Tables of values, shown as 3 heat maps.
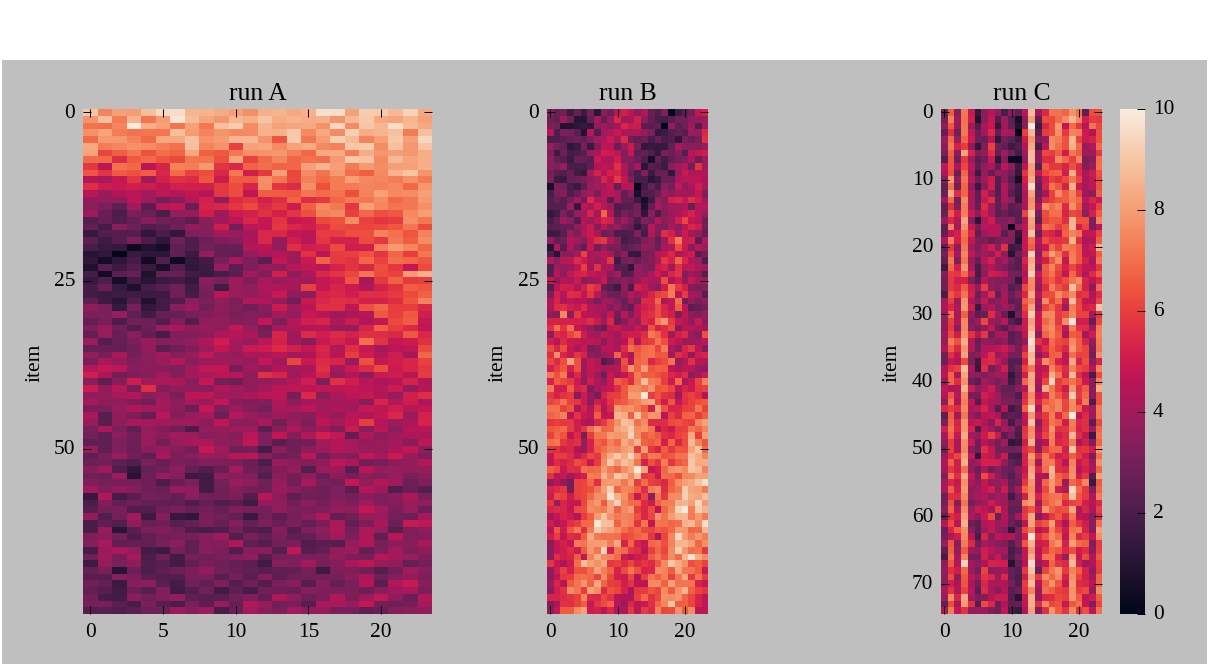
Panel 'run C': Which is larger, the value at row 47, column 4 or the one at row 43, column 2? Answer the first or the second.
the first
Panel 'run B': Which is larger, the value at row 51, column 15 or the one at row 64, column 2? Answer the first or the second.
the first
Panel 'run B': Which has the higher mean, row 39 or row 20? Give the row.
39
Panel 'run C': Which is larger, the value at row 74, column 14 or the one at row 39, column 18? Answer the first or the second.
the second
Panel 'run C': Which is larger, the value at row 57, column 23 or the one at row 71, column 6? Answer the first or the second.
the first
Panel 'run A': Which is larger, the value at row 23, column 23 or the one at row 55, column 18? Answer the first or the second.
the first
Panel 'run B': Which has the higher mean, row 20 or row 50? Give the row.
50
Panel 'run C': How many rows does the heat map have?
75
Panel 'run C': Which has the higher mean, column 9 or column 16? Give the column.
16
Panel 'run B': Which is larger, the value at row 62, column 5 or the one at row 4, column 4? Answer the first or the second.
the first
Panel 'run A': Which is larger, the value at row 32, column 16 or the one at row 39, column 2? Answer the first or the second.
the first
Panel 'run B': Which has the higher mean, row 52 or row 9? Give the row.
52
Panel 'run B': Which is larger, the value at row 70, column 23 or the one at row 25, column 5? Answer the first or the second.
the first
